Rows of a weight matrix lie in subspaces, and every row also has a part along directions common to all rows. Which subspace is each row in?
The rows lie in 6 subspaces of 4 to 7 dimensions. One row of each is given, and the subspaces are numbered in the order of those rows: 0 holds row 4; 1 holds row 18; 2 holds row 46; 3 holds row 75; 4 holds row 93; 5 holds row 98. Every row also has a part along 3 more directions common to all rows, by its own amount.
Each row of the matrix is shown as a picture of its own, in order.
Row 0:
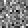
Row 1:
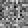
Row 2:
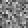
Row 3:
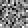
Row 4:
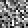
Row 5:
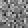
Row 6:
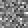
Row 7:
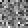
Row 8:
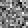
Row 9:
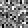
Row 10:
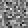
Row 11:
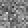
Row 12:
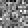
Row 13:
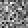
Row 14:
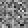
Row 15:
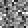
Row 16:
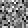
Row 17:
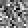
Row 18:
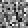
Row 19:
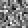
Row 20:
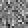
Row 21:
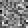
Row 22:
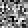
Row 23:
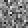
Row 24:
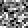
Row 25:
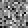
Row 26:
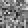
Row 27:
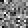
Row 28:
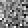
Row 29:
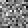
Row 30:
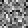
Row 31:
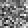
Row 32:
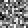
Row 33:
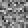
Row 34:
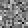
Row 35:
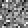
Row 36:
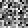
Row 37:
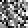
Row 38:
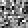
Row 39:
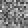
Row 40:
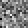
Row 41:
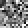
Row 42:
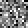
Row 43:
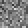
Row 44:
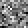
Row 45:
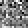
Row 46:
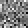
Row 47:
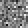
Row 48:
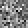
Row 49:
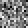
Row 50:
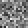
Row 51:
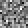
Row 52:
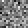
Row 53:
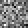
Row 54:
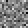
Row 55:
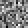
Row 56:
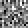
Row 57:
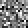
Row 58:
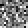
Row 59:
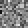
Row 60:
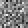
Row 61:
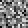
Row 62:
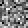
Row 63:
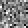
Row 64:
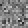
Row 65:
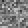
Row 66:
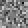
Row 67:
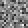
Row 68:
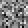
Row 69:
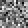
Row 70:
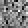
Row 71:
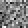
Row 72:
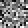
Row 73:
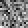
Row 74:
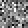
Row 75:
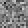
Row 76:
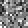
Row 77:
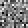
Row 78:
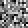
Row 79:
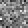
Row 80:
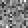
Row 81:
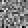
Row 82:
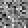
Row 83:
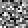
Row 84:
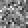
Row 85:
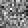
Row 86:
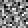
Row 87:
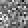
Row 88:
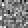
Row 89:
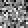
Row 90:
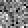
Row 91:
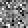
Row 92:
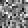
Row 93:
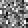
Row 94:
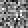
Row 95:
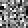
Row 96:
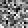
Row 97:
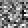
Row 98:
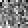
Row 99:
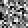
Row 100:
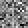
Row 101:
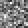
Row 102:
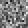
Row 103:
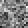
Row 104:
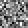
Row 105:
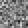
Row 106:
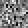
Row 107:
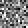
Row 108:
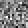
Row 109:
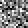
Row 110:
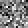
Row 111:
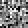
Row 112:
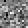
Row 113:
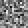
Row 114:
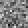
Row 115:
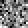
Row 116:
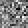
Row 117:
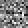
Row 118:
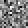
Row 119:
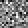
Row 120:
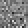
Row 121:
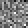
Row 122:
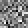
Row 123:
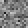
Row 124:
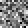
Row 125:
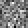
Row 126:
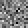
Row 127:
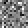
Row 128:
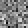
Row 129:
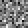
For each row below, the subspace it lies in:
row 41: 1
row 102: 1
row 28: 4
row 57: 0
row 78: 3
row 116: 5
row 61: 5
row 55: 1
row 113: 3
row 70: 5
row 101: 1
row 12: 2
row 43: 3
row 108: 2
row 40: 2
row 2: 2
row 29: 4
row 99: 3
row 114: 4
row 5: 3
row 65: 1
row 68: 3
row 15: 5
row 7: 5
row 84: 4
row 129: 1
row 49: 2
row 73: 4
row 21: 4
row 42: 4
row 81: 3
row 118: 3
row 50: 2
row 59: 4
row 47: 4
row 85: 1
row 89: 4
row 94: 4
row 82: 5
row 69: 1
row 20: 5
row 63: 2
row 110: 2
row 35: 2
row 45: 5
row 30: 0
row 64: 5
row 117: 3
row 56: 3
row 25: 2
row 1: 4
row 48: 0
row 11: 0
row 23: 3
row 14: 5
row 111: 1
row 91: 5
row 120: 3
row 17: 4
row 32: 3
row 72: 4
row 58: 3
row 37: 5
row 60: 2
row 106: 1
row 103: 0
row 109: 1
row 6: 3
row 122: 5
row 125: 4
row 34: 5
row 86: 3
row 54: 2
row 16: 0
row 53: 4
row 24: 0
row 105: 1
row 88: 2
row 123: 0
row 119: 0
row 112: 0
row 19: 3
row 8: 5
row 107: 3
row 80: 2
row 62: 5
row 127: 3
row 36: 5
